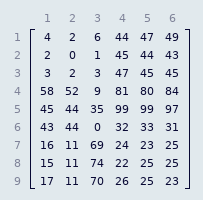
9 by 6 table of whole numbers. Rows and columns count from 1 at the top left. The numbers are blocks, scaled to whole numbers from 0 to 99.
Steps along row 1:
down up up up up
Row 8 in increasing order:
11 15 22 25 25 74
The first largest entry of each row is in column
6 4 4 6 4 2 3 3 3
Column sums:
203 177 267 420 421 422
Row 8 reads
15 11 74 22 25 25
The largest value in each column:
58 52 74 99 99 97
